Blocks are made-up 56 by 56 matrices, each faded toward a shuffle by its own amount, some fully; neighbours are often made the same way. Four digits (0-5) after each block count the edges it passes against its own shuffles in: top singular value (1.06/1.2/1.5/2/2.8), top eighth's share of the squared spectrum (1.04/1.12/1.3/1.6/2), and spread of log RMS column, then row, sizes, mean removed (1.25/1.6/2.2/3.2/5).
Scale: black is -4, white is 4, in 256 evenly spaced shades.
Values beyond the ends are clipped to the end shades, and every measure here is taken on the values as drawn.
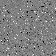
1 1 0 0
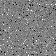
1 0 0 0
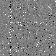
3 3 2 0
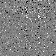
2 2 1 1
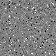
1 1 0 0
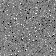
0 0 0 0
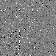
2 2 1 0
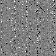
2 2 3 0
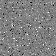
0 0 0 1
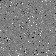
0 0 0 0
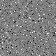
0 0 0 0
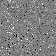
0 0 1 0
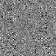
3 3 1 1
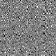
3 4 2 2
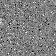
0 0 0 0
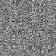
3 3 1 1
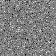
1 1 0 0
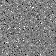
2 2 0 0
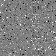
2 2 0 0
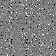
3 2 1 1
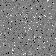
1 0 0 0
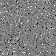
1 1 0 0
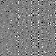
4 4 3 2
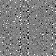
4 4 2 1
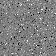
0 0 0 0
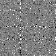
2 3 2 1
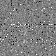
2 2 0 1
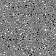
1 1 0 1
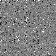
1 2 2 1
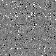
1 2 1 2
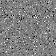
1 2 1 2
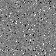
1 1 0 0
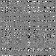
2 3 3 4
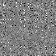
1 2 2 2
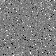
1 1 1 1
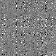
2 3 3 2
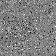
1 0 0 1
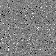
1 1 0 1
